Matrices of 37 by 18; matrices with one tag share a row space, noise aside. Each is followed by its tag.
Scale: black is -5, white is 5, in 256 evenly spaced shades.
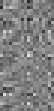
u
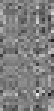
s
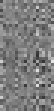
s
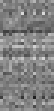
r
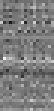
r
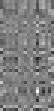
s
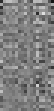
s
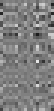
s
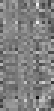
s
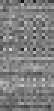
r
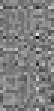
s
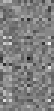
u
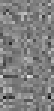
u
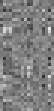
u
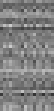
r
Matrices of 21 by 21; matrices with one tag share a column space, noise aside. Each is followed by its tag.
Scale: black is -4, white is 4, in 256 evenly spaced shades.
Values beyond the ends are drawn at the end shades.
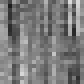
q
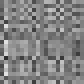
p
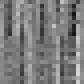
q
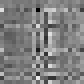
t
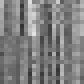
q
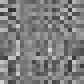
p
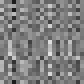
p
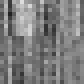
q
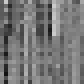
q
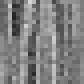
q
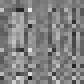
t
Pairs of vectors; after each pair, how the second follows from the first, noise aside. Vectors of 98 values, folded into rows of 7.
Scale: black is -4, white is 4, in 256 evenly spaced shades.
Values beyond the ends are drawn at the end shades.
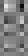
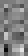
reversed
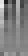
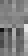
wrapped around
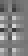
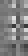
reversed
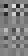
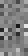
wrapped around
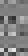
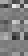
reversed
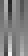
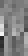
wrapped around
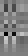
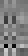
wrapped around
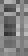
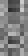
wrapped around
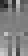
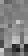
wrapped around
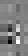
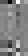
wrapped around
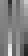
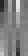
reversed
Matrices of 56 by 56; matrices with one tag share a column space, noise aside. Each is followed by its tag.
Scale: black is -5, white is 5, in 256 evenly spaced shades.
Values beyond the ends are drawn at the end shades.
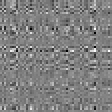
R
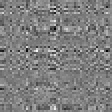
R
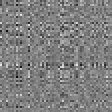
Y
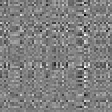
Y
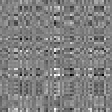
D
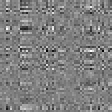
R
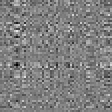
Y
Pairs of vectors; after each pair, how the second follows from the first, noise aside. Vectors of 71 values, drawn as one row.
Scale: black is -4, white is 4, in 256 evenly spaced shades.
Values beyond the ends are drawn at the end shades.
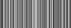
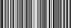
scaled up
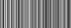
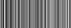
sign-scrambled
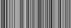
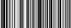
scaled up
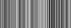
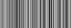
sign-scrambled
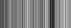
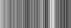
negated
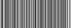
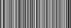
negated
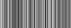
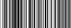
scaled up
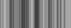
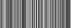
sign-scrambled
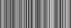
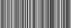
negated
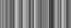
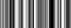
scaled up
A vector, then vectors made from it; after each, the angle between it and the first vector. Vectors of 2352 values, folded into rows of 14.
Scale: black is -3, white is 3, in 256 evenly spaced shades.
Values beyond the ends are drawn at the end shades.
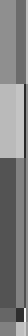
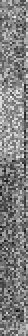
partly aligned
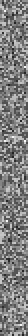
orthogonal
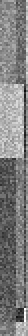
nearly parallel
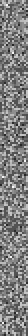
orthogonal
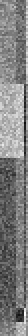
nearly parallel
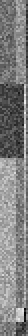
nearly opposite
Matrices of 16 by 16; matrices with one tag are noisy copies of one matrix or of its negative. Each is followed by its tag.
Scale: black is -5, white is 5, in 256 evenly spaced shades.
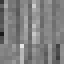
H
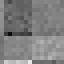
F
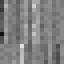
H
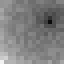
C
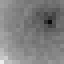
C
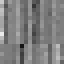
H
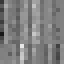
H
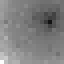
C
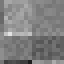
F
